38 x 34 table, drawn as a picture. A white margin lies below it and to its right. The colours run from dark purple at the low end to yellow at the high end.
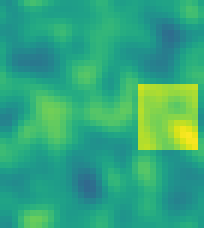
The ninth with the highest average is the middle right. Values change most from cell to cell in the middle right. An odd patch, higher than its surroundings, sits in the middle right. There are no regular stripes.
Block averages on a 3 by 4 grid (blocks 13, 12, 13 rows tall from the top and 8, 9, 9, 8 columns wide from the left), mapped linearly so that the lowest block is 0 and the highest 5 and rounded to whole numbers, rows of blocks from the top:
0 1 1 0 / 2 2 3 5 / 1 0 1 0
